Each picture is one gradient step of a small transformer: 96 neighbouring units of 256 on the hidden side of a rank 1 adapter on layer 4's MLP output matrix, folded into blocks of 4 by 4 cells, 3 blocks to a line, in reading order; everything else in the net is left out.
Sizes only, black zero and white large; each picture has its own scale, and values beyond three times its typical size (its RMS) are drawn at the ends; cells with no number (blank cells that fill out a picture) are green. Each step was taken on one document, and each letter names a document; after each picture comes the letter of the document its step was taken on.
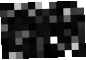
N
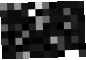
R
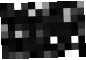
N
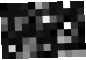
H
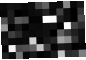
H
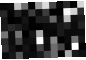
N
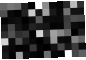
R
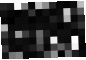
N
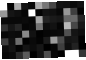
R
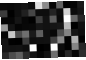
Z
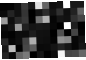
H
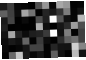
Z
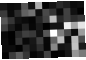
Z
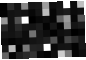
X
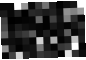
N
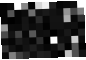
N
